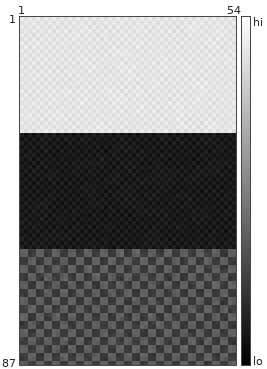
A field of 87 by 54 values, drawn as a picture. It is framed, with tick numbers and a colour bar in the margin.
It is made of 3 by 1 panels. Panel 1,1: very high, checkered, faint in contrast. Panel 2,1: very low, checkered, faint in contrast. Panel 3,1: low, checkered.
